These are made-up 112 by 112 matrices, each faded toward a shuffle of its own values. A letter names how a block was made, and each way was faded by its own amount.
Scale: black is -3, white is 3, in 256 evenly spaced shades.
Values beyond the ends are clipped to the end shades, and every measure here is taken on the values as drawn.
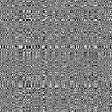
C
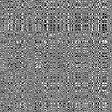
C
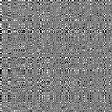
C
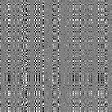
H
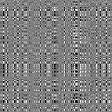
H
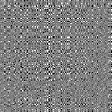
C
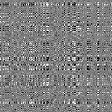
C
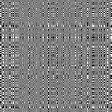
H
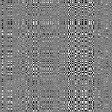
H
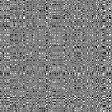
C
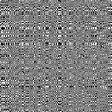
C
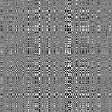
H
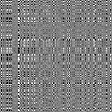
H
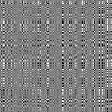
H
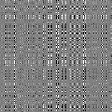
H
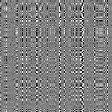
H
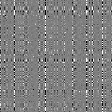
H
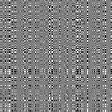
H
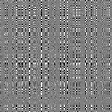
H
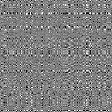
C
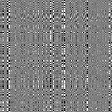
H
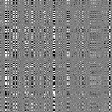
H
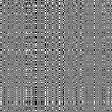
H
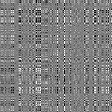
H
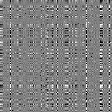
H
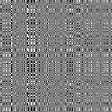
H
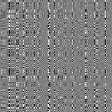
H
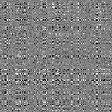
C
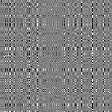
H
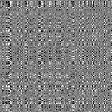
C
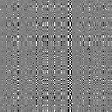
H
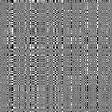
H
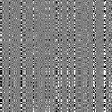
H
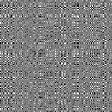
C
